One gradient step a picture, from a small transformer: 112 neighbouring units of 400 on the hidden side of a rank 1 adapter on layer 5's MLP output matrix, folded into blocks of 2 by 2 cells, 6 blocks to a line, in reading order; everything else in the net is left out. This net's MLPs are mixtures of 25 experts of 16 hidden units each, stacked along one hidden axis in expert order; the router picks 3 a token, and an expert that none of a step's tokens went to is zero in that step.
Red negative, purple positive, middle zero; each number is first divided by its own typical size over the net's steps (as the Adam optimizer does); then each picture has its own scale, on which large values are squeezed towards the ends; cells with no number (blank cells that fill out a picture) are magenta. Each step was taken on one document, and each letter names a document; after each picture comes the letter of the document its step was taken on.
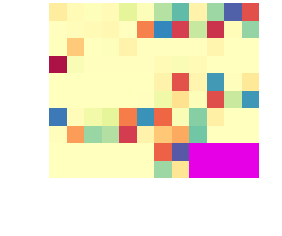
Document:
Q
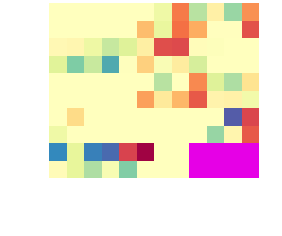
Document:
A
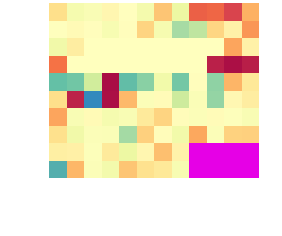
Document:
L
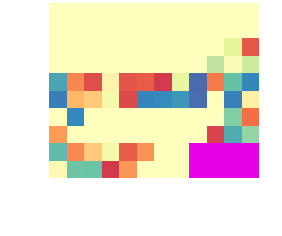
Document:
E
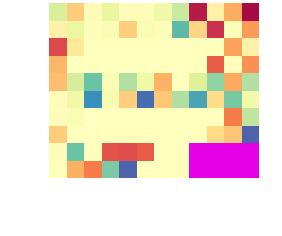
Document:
L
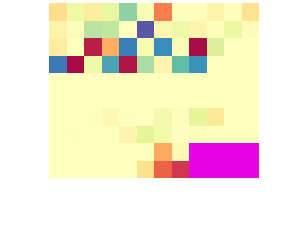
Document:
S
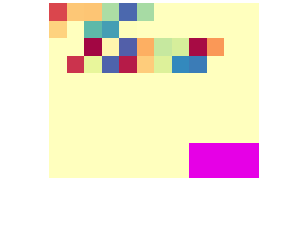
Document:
S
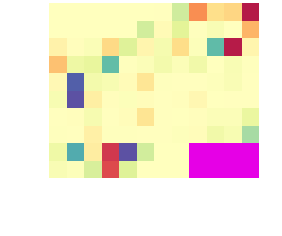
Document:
A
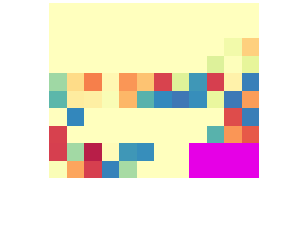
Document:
E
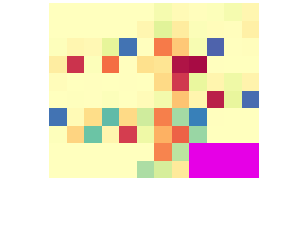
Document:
Q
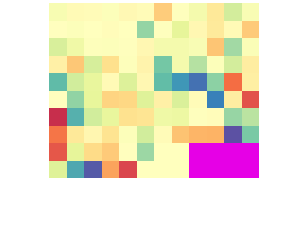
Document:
L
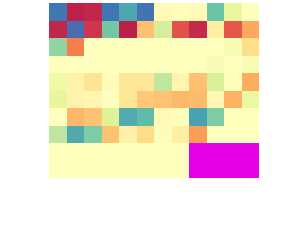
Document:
E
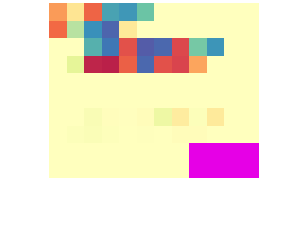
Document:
S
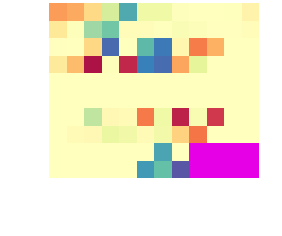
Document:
S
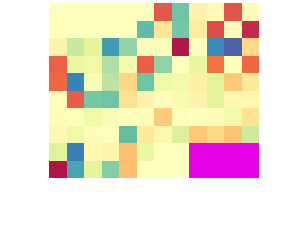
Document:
L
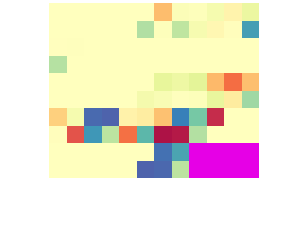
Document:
Q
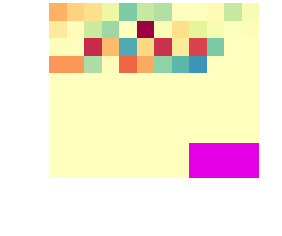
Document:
S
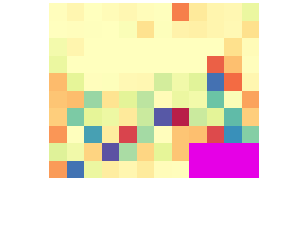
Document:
L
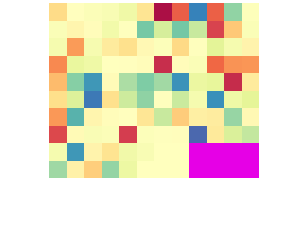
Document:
L
